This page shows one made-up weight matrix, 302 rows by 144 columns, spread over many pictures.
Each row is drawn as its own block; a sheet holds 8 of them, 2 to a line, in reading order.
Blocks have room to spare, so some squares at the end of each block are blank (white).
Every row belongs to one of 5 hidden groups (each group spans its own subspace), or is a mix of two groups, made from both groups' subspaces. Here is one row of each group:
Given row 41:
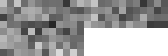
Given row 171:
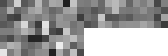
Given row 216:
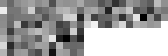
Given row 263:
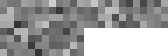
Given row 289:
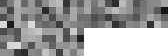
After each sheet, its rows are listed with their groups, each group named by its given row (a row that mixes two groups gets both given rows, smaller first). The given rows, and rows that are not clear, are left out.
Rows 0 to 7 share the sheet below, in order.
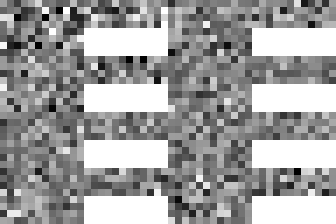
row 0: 289
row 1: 171
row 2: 216
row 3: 171
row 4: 216
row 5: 171
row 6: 289
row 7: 171
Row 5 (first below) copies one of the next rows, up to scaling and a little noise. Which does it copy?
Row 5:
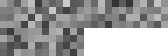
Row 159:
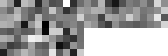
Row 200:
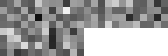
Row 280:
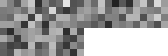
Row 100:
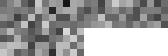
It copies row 280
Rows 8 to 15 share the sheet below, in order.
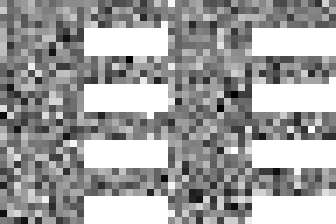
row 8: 216
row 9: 41 and 171
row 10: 171
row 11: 216
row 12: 41
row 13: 216
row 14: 171 and 289
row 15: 171 and 216
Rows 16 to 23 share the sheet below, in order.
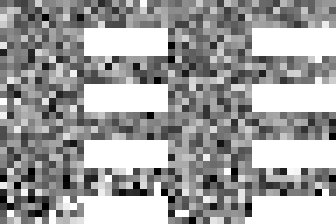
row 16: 216 and 289
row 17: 263
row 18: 263
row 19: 41
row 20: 41
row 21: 289
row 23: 216 and 289
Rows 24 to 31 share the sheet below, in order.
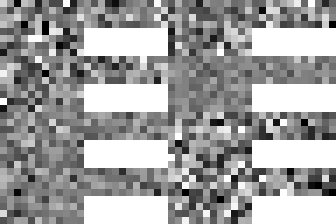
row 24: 171
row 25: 216
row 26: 216 and 289
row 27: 216
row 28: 171
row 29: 263
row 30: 289
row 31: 289
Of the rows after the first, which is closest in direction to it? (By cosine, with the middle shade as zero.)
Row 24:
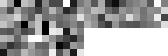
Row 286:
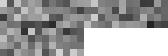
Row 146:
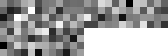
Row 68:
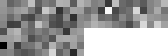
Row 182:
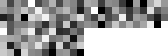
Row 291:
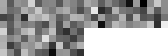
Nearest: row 68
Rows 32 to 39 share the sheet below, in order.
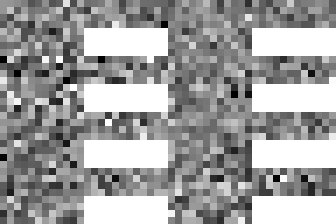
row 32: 289
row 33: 263
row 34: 41
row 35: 216 and 289
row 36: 263
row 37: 171 and 216
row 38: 263
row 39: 263
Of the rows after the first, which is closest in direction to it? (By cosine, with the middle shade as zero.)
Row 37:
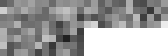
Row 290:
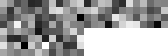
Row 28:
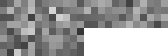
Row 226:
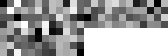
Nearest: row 226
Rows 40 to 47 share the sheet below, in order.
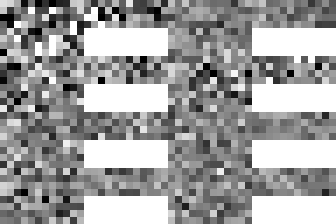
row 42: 216
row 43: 216
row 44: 216
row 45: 171 and 289
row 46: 171 and 263
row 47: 263
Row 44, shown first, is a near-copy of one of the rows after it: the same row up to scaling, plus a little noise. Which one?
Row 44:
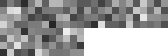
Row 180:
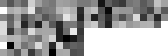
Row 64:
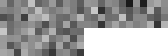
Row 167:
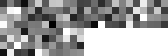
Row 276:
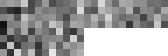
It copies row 167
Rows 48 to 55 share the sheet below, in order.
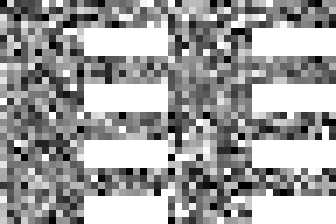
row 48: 41
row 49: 41
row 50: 216
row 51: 41
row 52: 263
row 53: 289
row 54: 216
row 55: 41 and 216
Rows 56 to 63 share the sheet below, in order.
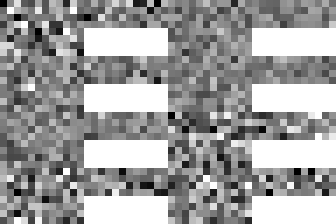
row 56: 171
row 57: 171 and 289
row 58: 171 and 289
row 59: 171
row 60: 41 and 171
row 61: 41
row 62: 289
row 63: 216
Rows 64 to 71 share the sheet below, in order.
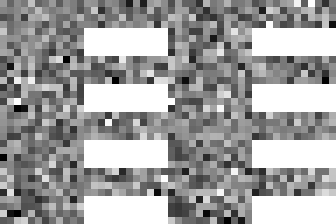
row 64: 216
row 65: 216
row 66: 289
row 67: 41 and 289
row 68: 263
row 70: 289
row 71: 41
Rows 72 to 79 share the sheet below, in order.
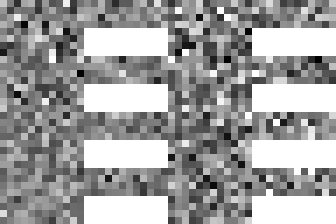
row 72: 171
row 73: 171
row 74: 263
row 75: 41
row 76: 171
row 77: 263
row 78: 263
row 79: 216
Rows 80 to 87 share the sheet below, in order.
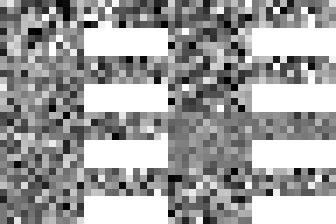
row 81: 263
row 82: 216
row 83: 263
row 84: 289
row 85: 216
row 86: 216
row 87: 216 and 289
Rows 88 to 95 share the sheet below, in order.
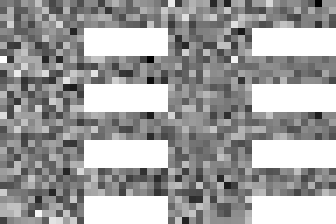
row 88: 263 and 289
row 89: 41
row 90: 41
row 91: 289
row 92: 41
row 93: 41
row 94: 41
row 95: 171
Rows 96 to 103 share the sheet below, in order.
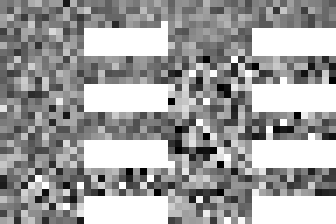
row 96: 289
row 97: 263
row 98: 171
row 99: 289
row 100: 171
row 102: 216
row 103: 41
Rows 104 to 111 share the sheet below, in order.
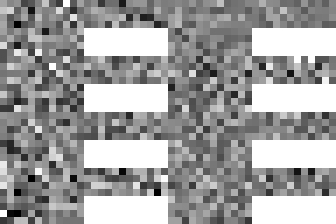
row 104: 289
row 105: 263
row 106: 171
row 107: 216
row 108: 171
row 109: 171
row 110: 289
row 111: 216
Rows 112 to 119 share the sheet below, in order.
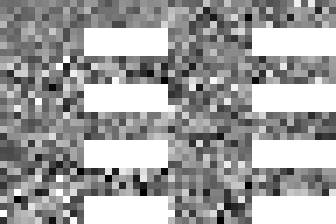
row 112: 289
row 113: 216
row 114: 289
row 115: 41 and 171
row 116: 41
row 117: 41
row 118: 263
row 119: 216 and 263
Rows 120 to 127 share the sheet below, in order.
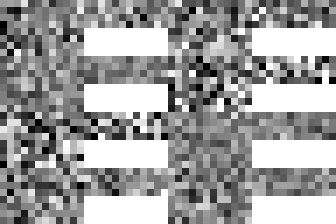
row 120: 216
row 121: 41 and 171
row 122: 171
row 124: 216
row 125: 289
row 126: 263 and 289
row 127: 171
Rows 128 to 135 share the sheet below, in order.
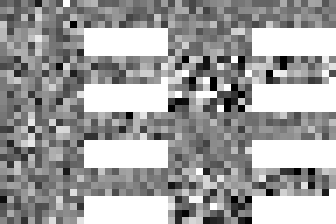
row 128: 289
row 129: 41 and 216
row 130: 289
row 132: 171
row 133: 216 and 289
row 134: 216 and 289
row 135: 171 and 216
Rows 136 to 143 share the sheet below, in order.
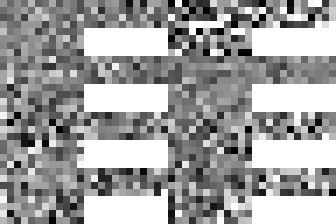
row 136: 216
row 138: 263
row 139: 263
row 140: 171
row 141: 216
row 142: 216
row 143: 216
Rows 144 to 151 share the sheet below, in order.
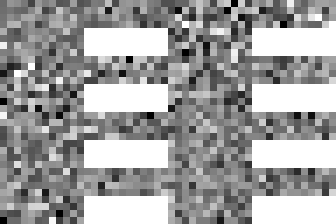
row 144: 263
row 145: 289
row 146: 171 and 289
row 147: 171 and 216
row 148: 41
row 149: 216
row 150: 171
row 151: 216
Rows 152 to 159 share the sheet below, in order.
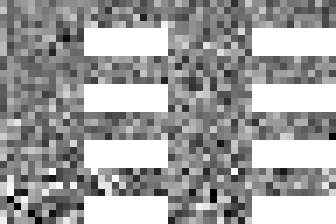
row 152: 216
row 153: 41
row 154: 216
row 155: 171
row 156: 171 and 216
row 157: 289
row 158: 263
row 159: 171
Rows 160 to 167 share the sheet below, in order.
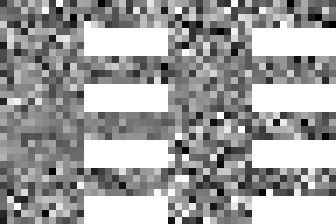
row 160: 41 and 263
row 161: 289
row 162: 289
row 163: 216
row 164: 41 and 216
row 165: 263
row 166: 263
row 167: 216
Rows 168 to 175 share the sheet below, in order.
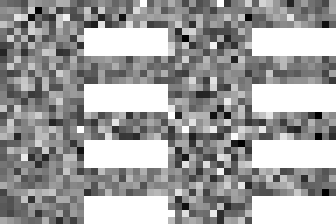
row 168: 171 and 216
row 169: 263
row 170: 171
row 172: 263
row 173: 41
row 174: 41
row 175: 263
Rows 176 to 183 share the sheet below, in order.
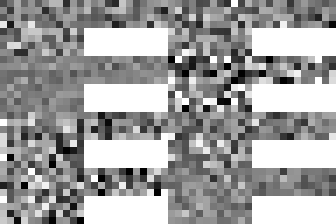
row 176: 289
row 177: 289
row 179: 41
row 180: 216
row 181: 289
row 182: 216
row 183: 263 and 289
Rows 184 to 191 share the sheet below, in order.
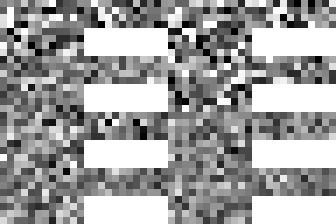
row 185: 263
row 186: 41
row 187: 41
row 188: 263
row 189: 216
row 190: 171
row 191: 263
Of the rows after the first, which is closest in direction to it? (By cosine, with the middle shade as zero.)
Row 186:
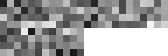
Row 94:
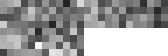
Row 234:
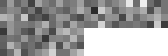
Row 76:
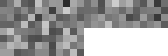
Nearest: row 234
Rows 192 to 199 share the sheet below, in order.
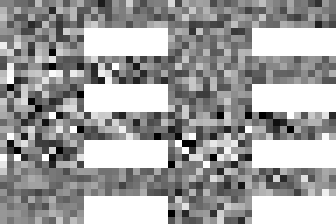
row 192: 171 and 216
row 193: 41
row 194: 263
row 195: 171
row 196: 263
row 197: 263
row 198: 41 and 171
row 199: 263
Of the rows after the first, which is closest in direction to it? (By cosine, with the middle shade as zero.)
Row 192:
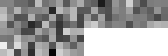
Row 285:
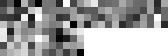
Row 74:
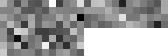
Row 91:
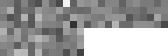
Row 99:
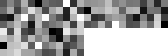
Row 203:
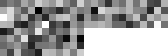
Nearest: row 203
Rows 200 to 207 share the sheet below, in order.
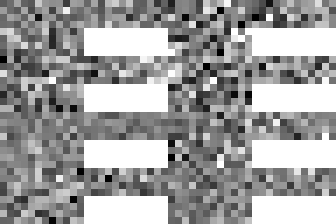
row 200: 171
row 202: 41
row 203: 216 and 263
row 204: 289
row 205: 216 and 263
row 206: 41 and 263
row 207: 216
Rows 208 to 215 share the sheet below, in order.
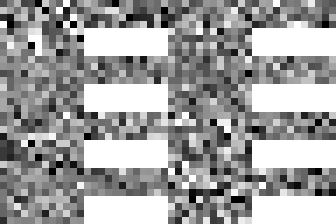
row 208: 289
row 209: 171 and 263
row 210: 216
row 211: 263
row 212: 41
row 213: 171 and 289
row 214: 263
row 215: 41
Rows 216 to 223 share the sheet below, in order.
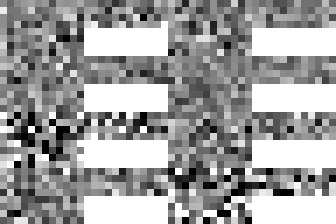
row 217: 171
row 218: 289
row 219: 289
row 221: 216
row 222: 289
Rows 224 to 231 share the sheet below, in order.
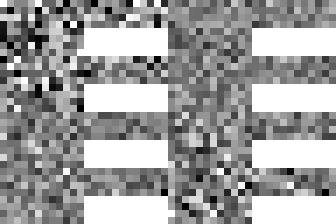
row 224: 171 and 289
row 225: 41
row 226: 171
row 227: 171
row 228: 289
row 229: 171
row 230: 289
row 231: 263 and 289
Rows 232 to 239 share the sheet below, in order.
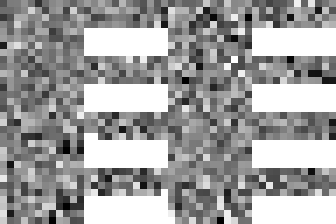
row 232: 289
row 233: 216
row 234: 216
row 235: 289
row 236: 41 and 216
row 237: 289
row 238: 216
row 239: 171 and 216
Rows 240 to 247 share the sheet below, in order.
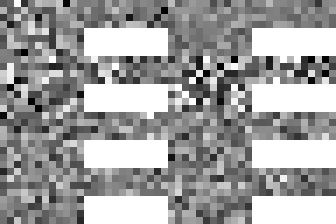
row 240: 171 and 289
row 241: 41
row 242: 263
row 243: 171
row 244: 41
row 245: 263
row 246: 171
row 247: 263
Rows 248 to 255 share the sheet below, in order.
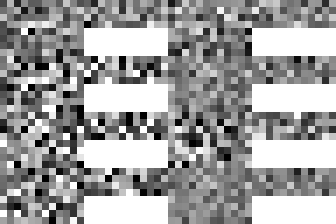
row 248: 41
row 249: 171
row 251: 216
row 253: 171
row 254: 263
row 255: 216
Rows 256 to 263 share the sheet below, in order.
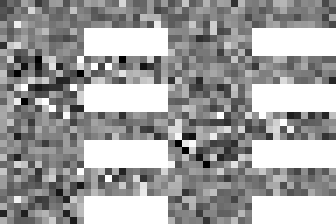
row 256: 289
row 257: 171
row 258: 41 and 263
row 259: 289
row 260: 289
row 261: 263
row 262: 263
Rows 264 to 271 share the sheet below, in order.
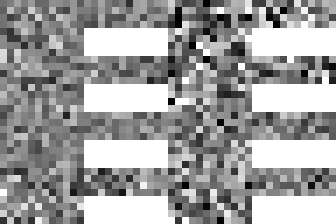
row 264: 171
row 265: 263
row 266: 41
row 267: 289
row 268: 171 and 289
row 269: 171
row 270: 216 and 289
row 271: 171 and 216
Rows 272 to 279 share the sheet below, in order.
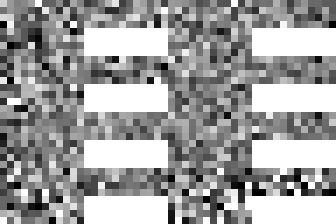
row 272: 289
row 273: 289
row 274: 289
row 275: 41
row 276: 216
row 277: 41
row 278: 171
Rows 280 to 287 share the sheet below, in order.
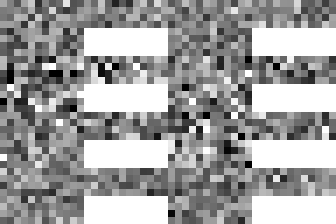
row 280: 171
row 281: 171 and 216
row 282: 263
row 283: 263
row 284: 263 and 289
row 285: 289
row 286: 41
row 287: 263
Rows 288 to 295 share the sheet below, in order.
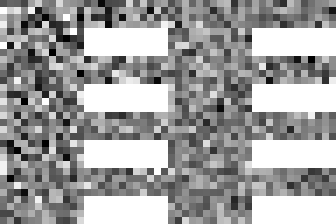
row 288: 216
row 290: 263
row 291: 216
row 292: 171 and 263
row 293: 171 and 216
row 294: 171
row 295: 41 and 216
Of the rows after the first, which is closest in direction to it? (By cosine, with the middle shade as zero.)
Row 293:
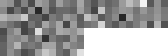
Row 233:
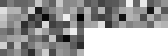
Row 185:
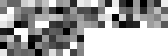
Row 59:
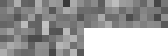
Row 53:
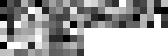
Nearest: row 233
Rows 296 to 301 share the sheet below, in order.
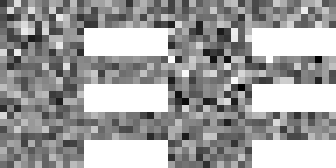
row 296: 171
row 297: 41 and 289
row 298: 171 and 289
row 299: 41
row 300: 41
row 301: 263
